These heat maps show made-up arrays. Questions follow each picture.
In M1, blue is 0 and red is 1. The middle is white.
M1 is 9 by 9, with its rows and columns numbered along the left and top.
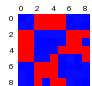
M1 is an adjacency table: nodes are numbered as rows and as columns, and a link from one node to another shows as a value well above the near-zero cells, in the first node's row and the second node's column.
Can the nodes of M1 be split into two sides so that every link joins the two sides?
no
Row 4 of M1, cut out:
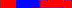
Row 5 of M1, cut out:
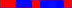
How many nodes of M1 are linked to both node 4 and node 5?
3
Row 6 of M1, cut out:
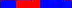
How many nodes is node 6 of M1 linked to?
3
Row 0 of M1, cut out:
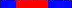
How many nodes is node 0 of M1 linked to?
4
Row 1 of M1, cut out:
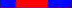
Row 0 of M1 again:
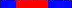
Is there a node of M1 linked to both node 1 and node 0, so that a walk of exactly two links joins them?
yes
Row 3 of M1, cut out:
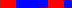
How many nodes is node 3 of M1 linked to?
4
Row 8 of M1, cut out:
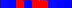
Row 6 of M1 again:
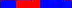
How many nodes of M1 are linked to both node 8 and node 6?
2
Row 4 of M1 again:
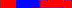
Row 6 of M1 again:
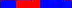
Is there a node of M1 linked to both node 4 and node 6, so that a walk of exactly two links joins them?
no
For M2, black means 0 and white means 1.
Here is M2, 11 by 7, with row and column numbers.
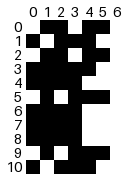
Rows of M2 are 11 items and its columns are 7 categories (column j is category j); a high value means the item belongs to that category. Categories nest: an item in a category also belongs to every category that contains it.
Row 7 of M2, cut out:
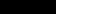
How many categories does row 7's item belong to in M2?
3
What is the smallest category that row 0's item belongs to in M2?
3
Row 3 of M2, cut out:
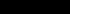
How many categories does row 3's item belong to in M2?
2
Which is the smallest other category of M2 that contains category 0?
6
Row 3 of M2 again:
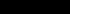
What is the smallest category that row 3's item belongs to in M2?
5
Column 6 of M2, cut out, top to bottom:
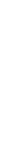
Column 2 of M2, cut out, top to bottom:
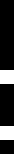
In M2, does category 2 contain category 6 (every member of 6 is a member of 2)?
no
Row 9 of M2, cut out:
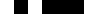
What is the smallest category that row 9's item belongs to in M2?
2
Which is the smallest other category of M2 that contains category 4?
5
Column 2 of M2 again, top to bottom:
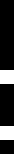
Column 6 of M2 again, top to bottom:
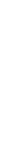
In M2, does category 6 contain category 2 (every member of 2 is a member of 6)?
yes
